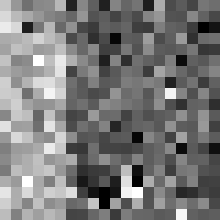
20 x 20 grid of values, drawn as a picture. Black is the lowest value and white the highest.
No regular stripes run through it. Values change most from cell to cell in the bottom middle. A vertical seam about 30% of the way across splits the table, and the left part is higher. An odd patch, rougher than its surroundings, sits in the bottom middle.
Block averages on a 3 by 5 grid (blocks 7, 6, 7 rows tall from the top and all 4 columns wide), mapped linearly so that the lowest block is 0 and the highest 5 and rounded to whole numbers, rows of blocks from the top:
53010 / 53111 / 53110
